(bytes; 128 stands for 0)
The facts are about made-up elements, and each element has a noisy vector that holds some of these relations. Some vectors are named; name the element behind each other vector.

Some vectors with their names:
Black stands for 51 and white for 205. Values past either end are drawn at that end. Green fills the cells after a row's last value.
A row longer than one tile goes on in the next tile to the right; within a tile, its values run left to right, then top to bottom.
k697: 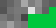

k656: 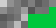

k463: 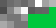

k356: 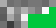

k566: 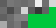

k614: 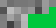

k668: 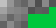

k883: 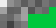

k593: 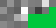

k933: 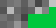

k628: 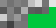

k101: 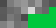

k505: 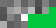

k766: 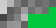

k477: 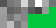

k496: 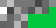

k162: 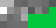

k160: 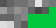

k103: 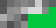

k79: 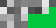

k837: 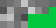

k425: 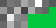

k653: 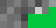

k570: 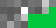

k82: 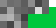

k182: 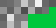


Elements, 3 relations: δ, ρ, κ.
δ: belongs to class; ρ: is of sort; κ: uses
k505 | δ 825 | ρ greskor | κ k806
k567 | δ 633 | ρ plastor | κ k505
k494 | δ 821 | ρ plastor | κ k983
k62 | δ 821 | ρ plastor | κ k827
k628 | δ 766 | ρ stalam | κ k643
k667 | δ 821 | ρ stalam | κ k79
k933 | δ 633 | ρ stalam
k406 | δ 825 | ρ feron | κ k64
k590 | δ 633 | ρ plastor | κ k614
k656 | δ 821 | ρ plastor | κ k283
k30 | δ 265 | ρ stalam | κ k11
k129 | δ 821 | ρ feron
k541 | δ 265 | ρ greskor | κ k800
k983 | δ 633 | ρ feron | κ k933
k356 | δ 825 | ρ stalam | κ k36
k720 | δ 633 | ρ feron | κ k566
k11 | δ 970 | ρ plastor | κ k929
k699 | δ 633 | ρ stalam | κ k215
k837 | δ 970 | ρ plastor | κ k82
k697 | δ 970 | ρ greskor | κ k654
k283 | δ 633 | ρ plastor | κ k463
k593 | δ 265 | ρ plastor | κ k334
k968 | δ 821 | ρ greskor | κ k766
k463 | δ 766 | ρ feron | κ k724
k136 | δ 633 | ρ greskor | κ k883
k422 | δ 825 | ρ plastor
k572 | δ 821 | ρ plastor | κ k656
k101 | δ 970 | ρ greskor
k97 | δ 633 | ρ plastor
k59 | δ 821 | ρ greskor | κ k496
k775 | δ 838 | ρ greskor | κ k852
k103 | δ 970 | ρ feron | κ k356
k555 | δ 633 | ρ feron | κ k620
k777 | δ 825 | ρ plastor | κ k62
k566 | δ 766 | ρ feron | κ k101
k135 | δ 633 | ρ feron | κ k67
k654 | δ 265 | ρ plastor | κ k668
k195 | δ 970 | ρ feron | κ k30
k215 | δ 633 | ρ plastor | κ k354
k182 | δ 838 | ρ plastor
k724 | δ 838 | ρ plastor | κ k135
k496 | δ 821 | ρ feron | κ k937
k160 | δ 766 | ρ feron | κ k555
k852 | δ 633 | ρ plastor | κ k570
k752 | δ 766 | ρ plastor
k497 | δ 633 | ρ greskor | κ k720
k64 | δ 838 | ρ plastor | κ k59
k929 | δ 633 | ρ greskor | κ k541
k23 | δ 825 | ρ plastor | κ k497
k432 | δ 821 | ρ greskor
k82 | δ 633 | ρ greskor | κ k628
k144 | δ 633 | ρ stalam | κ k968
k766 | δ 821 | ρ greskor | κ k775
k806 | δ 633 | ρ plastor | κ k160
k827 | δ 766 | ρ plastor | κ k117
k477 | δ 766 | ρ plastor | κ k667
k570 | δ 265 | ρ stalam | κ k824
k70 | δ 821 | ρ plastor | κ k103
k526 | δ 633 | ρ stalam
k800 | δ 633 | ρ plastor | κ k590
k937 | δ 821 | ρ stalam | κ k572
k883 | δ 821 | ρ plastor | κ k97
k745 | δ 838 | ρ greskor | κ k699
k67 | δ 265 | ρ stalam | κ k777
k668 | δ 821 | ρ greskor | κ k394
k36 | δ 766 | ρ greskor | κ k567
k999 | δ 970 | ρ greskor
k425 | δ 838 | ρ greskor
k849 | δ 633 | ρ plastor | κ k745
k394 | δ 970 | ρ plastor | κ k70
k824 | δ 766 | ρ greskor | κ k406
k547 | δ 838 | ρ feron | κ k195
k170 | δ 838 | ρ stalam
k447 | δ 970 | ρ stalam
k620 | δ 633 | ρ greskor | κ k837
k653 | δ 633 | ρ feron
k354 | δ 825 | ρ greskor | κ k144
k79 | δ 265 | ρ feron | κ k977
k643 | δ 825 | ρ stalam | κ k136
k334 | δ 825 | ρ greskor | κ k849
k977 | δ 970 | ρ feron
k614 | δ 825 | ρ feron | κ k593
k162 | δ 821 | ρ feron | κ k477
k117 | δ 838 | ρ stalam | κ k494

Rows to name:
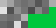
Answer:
k937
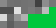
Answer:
k406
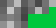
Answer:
k555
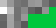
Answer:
k667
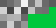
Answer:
k64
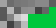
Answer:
k334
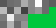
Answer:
k547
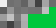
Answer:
k643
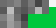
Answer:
k620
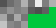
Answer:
k827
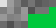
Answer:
k70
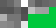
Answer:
k11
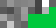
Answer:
k654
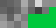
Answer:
k752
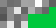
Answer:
k724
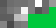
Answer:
k36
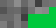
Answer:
k97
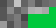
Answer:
k567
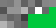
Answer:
k135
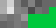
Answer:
k494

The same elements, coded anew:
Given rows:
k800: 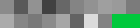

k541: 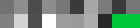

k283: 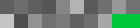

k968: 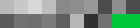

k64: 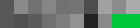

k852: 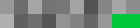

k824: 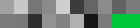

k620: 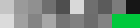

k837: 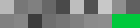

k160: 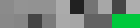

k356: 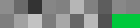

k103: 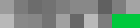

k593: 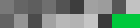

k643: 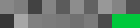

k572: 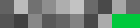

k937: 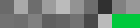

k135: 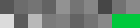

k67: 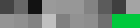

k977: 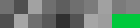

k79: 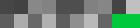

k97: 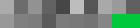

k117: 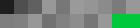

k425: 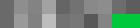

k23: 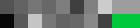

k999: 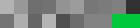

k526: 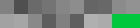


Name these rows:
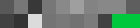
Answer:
k777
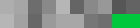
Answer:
k36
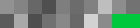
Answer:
k11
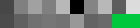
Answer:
k566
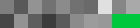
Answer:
k477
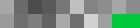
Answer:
k394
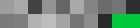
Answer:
k505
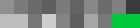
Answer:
k929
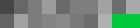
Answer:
k170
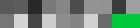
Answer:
k30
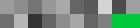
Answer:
k628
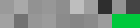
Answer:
k668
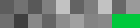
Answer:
k827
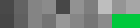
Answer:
k182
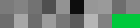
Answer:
k195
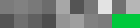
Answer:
k752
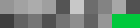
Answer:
k883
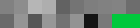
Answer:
k775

